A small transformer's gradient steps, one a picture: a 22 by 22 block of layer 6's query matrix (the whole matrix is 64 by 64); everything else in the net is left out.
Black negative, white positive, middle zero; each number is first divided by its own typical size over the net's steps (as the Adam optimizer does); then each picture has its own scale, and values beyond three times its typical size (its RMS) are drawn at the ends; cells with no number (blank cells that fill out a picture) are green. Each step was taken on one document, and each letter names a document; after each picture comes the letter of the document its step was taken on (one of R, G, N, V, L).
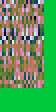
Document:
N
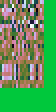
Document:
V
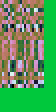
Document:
V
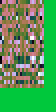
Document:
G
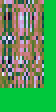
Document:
N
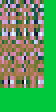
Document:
V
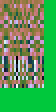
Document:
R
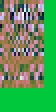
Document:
G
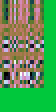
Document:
R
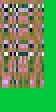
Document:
R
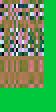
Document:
G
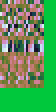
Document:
V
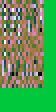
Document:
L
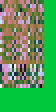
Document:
G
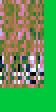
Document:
G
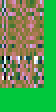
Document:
L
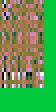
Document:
L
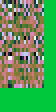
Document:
N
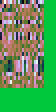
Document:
N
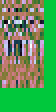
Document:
V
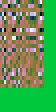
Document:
L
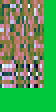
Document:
V
